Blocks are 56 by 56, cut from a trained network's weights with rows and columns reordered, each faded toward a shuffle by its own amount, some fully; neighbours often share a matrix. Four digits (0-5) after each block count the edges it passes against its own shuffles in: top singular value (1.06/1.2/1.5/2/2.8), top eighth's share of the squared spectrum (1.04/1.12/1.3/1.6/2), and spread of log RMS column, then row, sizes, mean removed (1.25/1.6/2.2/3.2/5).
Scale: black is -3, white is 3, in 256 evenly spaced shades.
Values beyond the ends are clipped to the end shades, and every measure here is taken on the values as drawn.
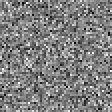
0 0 0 0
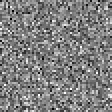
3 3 1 0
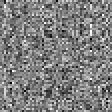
4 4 3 1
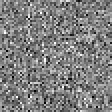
3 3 1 0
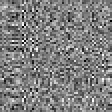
4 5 3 2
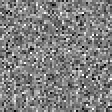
0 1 0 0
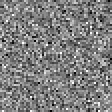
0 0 0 0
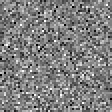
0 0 0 0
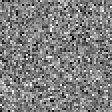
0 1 0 0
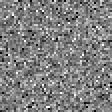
0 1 0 0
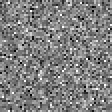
0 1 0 0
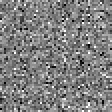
1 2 3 0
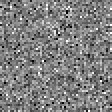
0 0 0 0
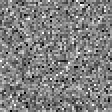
0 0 0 0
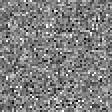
0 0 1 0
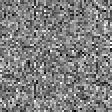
3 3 2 1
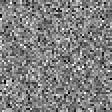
2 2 1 0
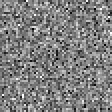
1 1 0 0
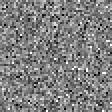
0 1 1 0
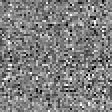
2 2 2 1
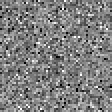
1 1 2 0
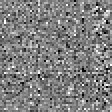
2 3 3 1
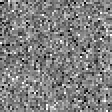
0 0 0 0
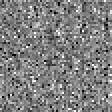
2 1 0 1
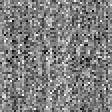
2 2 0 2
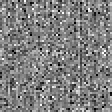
2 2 0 1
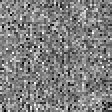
2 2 1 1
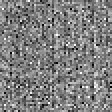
2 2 0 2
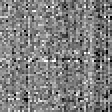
3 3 2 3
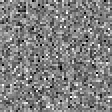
1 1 0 0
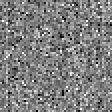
1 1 0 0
